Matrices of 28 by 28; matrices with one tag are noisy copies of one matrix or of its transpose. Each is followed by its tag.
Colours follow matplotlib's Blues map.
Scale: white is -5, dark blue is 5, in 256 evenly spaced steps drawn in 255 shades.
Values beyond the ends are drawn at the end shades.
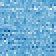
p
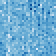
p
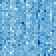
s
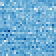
p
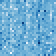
s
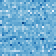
s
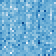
s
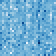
s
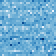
s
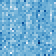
s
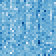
s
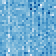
p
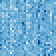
s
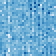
p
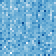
s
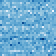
s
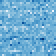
s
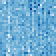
p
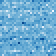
s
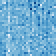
p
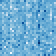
s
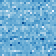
s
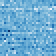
p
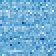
s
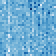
p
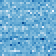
s
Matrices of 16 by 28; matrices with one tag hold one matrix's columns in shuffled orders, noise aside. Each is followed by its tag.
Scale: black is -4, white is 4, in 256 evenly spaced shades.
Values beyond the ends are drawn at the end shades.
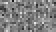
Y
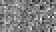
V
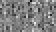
Y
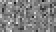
Y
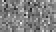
Y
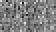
Y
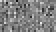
Y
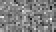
V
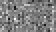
V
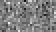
Y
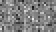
V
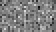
V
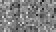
Y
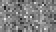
V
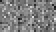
V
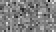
Y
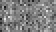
V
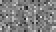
V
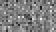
V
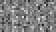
V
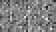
V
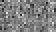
Y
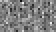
Y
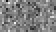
Y
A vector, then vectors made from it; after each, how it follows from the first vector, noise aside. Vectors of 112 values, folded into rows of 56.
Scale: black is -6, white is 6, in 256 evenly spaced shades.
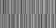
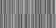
wrapped around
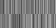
sign-scrambled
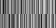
scaled up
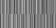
reversed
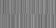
shrunk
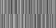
wrapped around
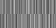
wrapped around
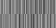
negated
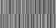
negated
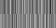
wrapped around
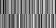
scaled up
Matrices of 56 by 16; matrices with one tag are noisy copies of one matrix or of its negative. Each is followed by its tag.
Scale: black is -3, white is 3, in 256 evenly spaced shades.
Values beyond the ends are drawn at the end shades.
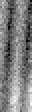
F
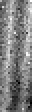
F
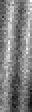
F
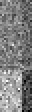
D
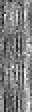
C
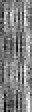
C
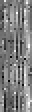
C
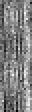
C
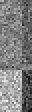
D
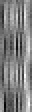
C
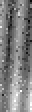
F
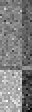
D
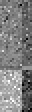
D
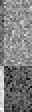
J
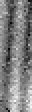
F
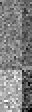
D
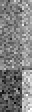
D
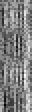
C
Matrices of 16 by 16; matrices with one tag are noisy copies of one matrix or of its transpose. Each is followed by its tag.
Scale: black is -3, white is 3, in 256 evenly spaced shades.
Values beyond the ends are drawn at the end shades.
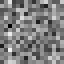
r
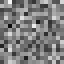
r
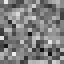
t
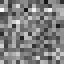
r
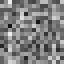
r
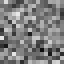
t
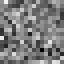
t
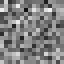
r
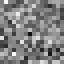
t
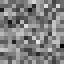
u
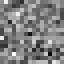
t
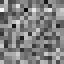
r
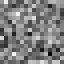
t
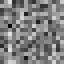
r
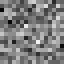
u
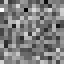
r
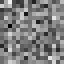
r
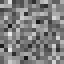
r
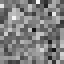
t
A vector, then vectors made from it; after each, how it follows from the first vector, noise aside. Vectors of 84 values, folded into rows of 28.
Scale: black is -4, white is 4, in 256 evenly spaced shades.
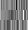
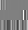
partly zeroed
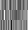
reversed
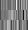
negated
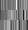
negated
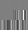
partly zeroed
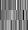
negated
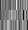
negated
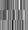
wrapped around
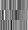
reversed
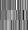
negated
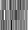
reversed
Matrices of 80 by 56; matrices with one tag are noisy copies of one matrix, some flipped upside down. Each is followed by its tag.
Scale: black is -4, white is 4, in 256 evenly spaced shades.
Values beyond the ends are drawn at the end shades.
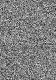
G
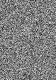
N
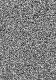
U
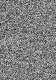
G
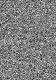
G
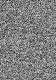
G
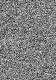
G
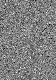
N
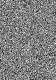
N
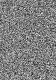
U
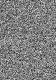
G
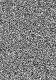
U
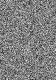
N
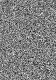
U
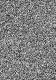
G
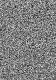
U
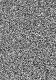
U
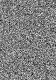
U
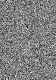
N
